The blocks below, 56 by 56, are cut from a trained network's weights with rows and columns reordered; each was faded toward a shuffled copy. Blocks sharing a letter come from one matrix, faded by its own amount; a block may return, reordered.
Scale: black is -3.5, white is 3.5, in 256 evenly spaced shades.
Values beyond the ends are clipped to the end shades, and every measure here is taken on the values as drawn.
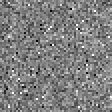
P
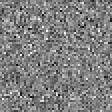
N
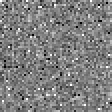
P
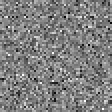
N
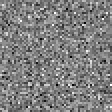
N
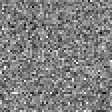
N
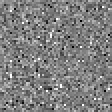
P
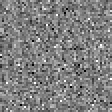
P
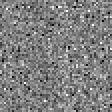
P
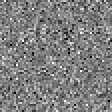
N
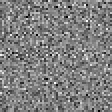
N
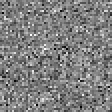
N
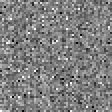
P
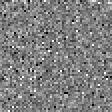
P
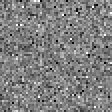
P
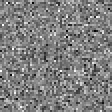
N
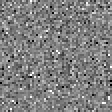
P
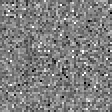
P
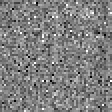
P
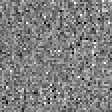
P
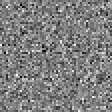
N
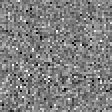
P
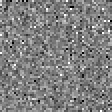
P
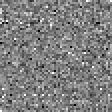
P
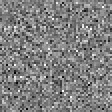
N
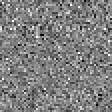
N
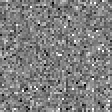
P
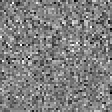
N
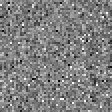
P
